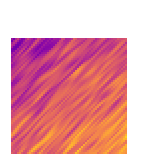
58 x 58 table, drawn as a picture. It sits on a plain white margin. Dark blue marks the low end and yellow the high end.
Neither half mirrors the other. Streaks slant up to the right. The top left is the ninth with the lowest average. The bottom right is the ninth with the highest average. No row or column stands out. There is an overall slope up to the bottom right.
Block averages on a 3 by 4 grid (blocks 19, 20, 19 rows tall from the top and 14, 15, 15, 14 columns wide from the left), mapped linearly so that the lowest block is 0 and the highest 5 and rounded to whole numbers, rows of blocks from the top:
0122 / 1233 / 3445
